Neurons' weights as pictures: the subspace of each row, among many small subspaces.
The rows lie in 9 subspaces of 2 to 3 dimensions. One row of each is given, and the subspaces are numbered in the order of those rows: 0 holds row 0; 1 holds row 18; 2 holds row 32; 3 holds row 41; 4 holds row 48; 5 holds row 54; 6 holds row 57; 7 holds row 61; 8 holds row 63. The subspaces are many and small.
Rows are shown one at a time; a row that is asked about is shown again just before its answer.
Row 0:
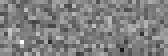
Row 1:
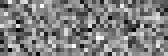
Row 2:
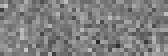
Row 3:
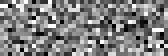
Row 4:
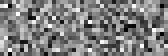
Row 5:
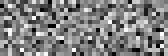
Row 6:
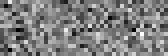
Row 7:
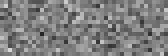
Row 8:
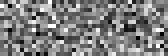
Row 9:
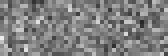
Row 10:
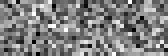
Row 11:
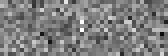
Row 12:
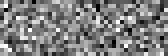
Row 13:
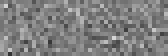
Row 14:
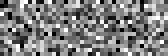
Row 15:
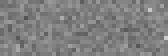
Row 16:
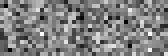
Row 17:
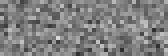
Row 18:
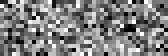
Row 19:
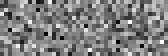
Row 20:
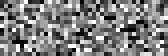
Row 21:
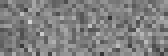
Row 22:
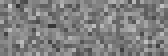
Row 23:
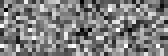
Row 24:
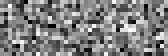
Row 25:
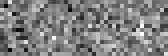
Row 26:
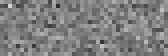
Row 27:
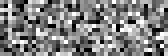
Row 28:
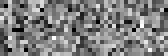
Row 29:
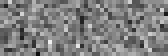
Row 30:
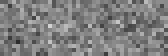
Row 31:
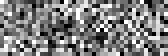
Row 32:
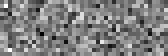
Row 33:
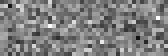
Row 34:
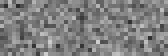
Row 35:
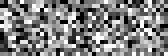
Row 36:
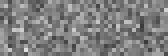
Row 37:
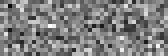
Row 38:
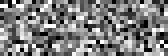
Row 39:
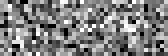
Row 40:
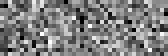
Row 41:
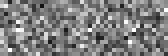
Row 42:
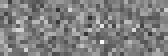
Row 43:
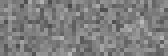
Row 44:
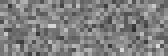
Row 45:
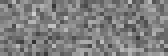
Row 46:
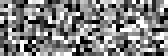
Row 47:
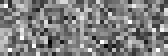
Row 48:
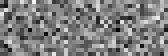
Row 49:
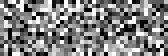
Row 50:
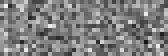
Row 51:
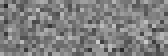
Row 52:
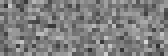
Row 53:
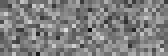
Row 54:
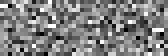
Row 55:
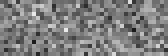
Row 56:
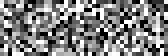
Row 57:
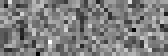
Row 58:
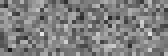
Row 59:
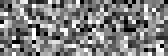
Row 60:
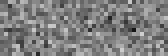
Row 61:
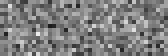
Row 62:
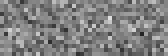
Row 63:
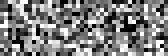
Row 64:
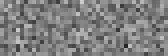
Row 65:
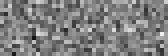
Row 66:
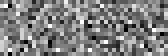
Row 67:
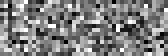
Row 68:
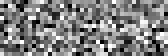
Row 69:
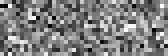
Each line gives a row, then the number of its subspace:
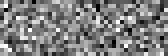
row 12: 4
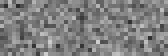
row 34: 6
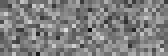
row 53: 2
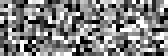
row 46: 3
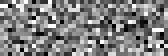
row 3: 5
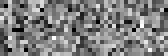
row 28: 3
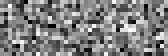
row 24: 8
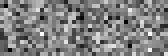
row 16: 2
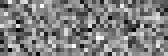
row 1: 3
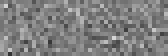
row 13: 1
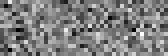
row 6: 8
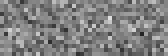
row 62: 0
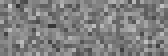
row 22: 7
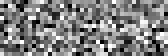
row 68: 0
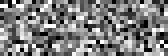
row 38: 6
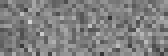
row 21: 0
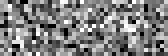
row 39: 8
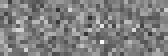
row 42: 3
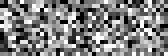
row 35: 2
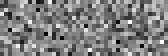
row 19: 4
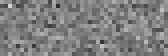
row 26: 5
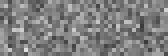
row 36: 3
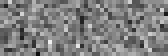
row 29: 6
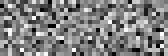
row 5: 5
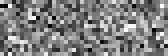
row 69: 1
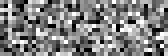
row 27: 8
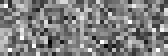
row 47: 5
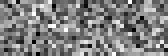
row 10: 6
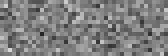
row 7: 2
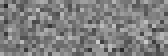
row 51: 0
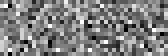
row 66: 1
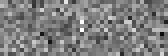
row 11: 5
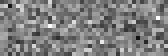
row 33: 5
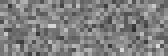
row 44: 7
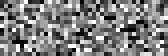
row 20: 4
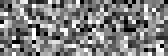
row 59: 2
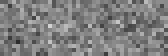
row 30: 1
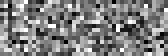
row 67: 8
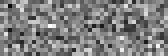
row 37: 7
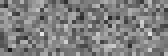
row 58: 2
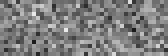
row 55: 6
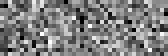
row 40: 5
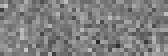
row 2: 0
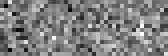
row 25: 8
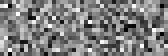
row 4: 1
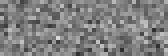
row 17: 0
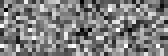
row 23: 4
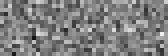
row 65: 2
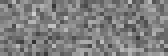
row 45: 6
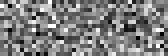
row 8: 5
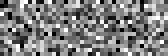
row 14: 4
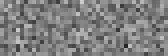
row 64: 4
